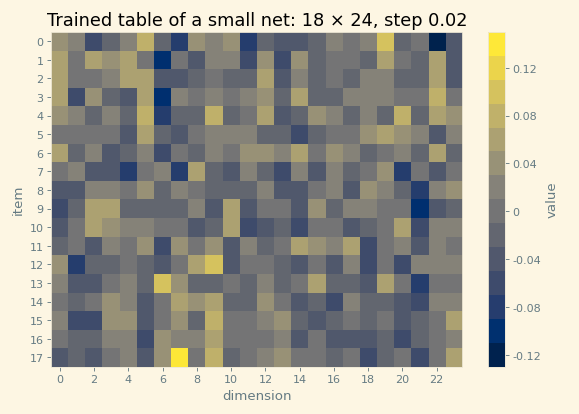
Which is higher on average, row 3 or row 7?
row 3
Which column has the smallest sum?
21
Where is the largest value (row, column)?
17 7
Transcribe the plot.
Title: Trained table of a small net: 18 × 24, step 0.02
x-axis: dimension, ticks 0 2 4 6 8 10 12 14 16 18 20 22
y-axis: item, ticks 0 1 2 3 4 5 6 7 8 9 10 11 12 13 14 15 16 17 (0 at the top)
Colour bar: value, ticks -0.12 -0.08 -0.04 0 0.04 0.08 0.12
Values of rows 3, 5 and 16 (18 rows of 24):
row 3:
0.06 -0.06 0.04 -0.02 -0.04 0.06 -0.1 0.02 0 0.02 0 0.02 0.04 -0.02 0.06 -0.02 -0.02 0.02 0.02 0.02 0 0 0.08 0
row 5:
0 0 0 0 -0.04 0.06 -0.02 -0.04 0 0.02 0.02 0.02 -0.02 -0.02 -0.06 -0.02 0 0 0.04 0.06 0.04 0.02 -0.04 0.02
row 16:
0 -0.02 -0.02 0.02 0.02 -0.06 0.04 0.02 0.02 0.06 0 0 0 0.02 -0.04 0 -0.04 -0.04 -0.04 -0.02 -0.06 -0.02 0 0.02
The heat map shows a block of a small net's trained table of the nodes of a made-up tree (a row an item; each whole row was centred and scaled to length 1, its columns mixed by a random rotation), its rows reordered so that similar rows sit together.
